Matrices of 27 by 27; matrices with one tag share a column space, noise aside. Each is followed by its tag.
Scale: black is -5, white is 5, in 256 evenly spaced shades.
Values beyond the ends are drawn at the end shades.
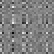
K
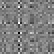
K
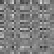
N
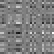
K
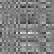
K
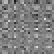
N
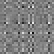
K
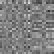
N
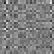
N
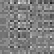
N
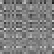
N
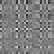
N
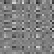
N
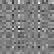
N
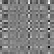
N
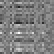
K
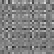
N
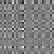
N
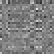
N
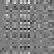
N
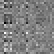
K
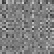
N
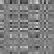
N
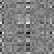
K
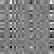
N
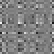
K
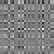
N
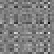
K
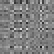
N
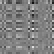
N
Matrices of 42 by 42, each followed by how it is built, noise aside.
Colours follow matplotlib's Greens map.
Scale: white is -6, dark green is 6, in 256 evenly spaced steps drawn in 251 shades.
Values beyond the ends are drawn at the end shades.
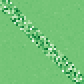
banded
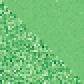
lower triangular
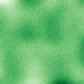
smooth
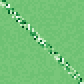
banded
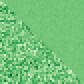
lower triangular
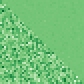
lower triangular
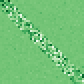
banded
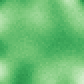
smooth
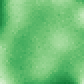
smooth
